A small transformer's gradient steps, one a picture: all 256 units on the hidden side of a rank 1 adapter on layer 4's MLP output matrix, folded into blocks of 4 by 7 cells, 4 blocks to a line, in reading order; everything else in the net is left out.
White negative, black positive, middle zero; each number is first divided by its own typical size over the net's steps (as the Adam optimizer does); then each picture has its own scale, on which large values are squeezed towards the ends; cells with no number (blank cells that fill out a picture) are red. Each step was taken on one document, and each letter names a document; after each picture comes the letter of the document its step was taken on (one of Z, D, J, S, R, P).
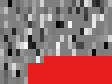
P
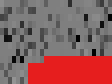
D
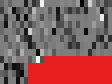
P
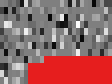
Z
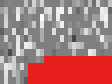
P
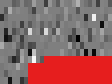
D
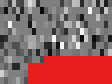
Z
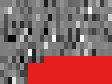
D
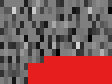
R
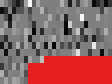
Z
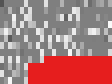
R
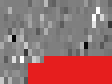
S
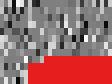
Z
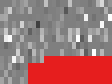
D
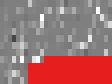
S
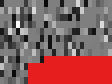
R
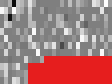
Z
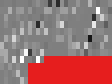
S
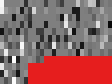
R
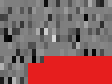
D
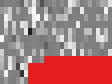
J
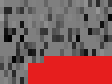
D
